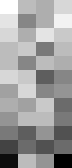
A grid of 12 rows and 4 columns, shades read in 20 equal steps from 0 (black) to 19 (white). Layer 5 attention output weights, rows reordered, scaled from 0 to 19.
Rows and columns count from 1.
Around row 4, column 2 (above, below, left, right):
13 10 14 9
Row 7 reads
12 16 10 11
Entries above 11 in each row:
4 3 4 3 3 2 2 3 2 0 0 1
